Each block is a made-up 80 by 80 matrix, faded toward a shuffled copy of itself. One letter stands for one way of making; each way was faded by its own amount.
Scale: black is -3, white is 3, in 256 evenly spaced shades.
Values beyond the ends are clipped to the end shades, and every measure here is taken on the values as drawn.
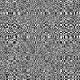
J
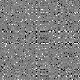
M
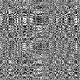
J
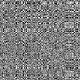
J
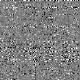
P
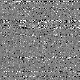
P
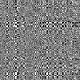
J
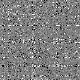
P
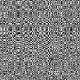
J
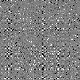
M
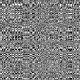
J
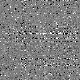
P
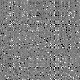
M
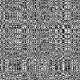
J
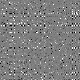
M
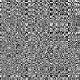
J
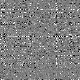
P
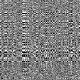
J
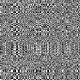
J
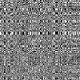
J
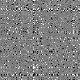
M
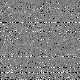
P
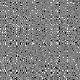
M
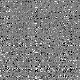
P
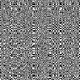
J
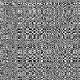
J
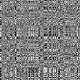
J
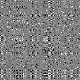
M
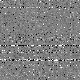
P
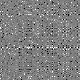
M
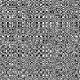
J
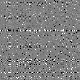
M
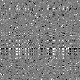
M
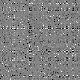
M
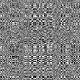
J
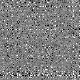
P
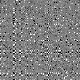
M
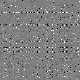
M
